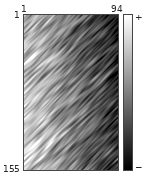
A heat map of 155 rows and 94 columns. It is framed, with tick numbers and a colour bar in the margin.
Average level on the scale: 50%. Lone odd cells: none. Ninth with the lowest average: top right. Slope: up to the left. Ninth with the highest average: bottom left. Grain: diagonal, up to the right.
